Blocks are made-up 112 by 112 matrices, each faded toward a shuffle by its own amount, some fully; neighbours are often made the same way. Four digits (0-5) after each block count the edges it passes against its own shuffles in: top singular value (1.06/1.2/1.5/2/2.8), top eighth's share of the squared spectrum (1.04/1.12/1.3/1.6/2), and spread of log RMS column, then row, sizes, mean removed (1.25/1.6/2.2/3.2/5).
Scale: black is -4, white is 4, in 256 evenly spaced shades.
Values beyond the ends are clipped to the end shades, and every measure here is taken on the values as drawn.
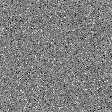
0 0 0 0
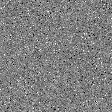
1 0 1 0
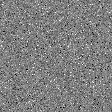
0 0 0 0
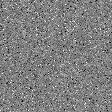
0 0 0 0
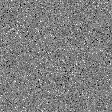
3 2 0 0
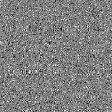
4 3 2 2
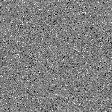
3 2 1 0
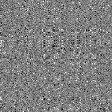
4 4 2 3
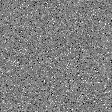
1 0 0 0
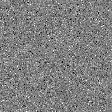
3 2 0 0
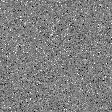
1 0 0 0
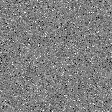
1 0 0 0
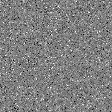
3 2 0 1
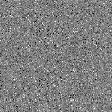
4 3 1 1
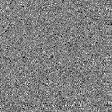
4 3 1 2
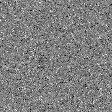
2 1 0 0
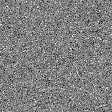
3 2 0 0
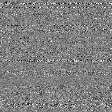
2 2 0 4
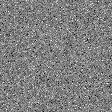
0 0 0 0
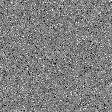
0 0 0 0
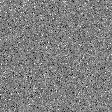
0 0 0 0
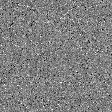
1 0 0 1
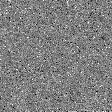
0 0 0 1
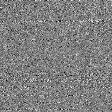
1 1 0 3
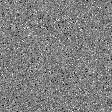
0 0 0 1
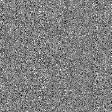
1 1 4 0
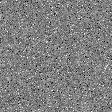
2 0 0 0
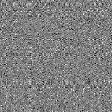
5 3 2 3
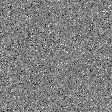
2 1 0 0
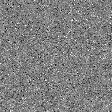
3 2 0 0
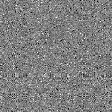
4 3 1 2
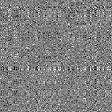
5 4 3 3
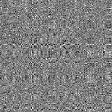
5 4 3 3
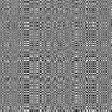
5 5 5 4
